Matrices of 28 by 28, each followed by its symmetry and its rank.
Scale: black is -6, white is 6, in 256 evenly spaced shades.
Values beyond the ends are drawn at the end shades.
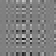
neither, rank one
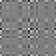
symmetric, rank one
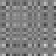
symmetric, rank one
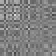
symmetric, rank two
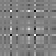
symmetric, rank one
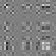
symmetric, rank two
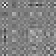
symmetric, rank three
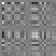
symmetric, rank two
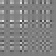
symmetric, rank one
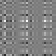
neither, rank one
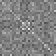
symmetric, rank five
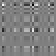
neither, rank one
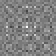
symmetric, rank three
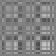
symmetric, rank one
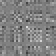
symmetric, rank three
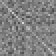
symmetric, rank five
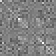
symmetric, rank five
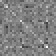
symmetric, rank five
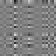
neither, rank one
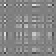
symmetric, rank two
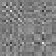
symmetric, rank three
